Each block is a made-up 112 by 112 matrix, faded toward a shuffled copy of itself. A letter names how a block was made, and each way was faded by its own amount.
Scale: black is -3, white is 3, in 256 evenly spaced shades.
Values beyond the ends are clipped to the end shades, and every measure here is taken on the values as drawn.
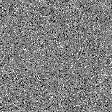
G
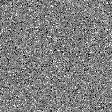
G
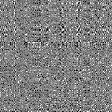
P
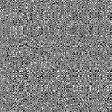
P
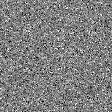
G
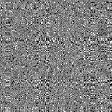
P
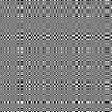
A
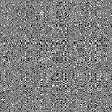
P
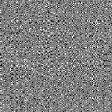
P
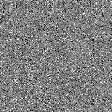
G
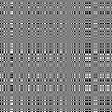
A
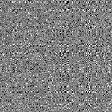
P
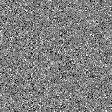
G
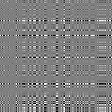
A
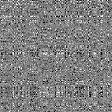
P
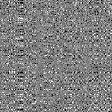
P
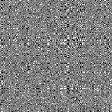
P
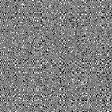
P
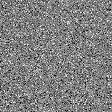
G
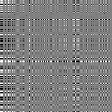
A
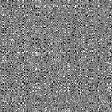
P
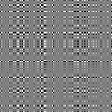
A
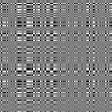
A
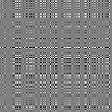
A
